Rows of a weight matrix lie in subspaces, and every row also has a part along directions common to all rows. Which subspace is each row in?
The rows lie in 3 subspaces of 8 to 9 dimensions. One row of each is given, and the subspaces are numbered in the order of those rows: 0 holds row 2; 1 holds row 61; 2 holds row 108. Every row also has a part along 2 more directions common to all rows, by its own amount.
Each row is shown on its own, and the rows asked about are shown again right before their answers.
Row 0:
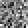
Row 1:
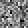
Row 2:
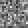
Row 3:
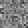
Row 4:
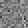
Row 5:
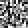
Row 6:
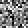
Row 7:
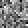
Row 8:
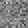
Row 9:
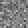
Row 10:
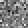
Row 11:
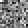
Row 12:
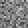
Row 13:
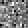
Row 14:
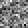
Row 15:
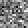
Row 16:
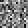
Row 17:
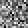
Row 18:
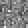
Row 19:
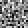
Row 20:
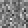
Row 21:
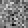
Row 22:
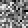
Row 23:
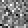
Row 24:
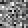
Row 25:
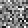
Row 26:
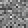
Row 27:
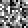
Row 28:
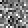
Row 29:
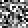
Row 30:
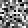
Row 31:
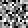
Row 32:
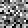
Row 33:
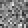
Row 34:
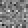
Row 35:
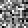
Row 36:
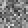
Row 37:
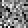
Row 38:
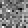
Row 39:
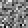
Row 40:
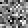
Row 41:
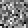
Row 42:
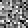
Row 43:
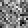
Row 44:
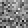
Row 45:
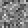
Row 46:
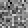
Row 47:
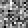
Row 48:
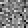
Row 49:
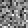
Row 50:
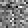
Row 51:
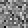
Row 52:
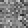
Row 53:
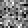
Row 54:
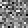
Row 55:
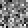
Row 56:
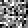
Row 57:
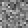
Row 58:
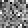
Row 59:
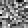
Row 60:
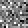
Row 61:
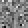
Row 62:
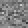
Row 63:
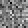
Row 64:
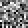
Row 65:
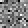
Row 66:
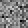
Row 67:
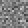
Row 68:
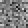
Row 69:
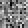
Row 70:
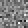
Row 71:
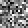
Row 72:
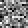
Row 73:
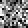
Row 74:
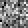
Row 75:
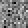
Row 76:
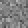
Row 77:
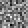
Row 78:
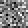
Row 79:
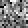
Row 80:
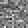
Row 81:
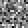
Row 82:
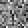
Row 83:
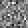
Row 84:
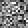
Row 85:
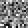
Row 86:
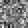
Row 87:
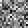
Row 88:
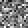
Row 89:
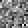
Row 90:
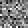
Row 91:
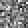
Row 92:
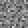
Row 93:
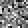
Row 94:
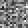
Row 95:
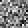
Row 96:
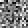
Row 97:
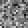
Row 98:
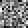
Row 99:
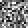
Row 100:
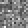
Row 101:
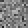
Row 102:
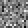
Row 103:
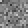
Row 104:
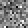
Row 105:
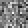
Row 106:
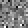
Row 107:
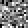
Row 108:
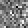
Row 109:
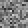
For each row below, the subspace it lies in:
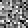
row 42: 0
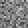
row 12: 2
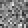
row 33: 1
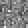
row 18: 0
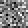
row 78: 0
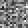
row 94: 1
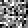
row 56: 1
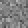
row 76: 0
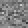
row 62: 0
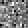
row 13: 1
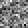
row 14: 1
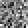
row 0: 1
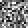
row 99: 0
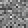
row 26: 1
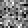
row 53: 1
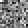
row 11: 2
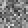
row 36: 2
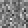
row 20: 1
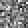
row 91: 0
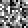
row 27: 0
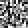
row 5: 0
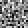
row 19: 0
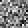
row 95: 1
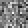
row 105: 0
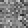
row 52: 1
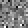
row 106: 1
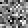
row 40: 1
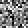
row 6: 1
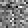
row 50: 0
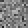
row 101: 2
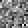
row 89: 1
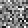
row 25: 2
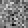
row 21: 0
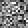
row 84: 0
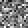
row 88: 1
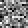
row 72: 1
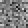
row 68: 1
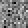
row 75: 0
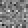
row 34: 2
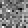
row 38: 2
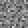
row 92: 2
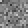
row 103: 1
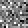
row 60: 2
